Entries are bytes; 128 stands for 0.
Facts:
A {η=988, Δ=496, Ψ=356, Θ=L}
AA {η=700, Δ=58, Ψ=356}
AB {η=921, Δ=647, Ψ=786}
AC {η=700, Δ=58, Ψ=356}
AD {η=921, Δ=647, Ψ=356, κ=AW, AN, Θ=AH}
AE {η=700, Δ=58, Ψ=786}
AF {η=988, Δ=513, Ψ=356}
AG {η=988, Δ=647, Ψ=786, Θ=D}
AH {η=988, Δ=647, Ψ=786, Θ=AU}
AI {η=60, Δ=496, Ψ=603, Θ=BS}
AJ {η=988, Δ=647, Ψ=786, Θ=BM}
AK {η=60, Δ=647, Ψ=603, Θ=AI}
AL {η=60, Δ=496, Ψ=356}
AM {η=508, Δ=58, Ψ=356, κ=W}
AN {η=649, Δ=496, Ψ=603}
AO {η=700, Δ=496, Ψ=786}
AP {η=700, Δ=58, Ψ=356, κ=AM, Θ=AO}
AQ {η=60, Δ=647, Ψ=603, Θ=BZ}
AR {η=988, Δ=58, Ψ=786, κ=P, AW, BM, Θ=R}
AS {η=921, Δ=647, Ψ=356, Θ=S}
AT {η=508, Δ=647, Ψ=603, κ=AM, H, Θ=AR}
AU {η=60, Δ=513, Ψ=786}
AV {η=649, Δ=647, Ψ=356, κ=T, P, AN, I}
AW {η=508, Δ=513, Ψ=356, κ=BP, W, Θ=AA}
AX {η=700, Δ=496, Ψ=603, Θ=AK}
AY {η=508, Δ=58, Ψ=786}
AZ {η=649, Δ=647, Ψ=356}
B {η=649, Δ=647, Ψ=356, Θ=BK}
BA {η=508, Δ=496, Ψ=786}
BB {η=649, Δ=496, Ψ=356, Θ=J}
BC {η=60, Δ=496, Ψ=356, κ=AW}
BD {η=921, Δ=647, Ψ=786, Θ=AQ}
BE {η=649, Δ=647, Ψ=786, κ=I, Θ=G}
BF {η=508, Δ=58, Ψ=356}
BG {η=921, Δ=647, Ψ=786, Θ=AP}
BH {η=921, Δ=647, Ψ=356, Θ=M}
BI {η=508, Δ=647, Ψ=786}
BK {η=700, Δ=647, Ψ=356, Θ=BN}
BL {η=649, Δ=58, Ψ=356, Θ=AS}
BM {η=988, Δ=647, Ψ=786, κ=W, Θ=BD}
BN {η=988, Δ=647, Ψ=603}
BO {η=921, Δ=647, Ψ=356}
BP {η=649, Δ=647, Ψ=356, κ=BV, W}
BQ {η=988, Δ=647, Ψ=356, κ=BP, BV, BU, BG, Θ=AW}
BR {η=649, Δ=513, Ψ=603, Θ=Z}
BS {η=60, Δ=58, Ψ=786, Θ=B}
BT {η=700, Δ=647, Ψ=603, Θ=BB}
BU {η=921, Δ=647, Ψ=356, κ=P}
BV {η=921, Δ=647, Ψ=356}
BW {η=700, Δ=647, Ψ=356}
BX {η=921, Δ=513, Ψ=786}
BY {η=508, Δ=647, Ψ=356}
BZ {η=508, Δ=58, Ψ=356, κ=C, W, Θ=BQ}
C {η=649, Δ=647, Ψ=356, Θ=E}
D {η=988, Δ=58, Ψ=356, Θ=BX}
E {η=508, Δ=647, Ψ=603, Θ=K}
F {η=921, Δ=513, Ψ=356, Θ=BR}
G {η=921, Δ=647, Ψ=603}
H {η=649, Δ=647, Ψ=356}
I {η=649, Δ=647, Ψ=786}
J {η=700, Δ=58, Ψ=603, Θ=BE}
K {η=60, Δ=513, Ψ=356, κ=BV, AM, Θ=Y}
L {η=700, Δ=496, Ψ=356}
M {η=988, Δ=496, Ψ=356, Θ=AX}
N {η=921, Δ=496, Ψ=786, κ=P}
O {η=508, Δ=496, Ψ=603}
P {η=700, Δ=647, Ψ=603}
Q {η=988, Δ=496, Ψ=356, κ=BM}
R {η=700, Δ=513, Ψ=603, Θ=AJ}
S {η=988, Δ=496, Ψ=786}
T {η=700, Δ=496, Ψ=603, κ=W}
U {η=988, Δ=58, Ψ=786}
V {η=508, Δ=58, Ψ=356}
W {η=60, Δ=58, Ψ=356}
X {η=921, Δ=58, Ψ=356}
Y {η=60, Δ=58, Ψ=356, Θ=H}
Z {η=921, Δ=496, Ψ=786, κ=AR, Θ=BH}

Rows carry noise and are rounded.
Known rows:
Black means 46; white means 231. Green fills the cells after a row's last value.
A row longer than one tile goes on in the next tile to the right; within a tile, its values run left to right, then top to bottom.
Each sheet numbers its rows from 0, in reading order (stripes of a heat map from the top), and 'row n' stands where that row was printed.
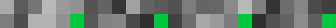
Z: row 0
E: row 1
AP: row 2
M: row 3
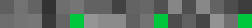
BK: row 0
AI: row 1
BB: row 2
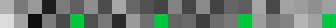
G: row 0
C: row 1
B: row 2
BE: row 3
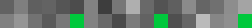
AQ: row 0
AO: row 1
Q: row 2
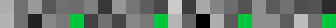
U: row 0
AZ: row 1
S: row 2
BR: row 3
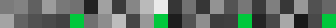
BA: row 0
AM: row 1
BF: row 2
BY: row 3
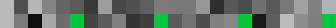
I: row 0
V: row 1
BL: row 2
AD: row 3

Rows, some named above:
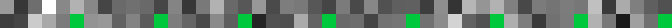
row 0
N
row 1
AK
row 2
AO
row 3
F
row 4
B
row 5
AT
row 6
BS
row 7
I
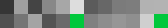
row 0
BZ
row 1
BP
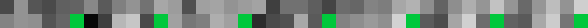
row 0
J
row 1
BU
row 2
BE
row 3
F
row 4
BP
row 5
AR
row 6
AR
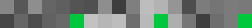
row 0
AS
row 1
T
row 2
BS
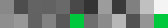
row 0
AK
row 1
AM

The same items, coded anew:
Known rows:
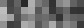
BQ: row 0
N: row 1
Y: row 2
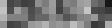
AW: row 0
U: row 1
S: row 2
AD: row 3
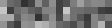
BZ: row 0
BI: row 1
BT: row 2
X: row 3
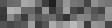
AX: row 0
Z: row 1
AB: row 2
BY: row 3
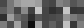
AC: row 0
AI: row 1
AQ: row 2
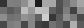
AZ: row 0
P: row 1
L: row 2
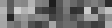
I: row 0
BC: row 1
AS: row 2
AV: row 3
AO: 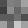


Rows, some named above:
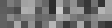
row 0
AF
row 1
N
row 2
Q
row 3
BR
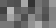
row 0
R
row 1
AJ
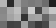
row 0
T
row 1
AV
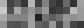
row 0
AW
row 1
BG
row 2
BR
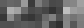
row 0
AX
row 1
BH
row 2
BN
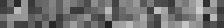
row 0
BR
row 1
M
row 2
BO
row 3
B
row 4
U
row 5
BE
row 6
S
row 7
BV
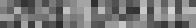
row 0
AT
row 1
E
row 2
BN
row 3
BM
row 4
BD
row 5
AM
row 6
BP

